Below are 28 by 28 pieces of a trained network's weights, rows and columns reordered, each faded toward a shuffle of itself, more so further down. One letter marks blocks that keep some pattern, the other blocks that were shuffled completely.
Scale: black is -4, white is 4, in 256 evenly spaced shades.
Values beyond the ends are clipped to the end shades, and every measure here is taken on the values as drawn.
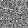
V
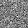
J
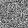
J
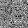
V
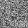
V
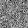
J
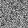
J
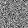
J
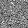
J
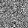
V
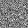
V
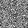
J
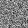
J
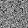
V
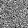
J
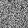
J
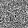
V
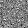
J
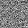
V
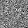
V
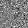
V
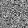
V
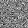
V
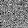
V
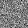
J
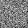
J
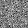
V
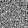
J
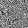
J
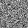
J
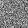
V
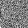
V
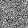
J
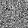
V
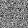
V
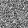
J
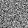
J
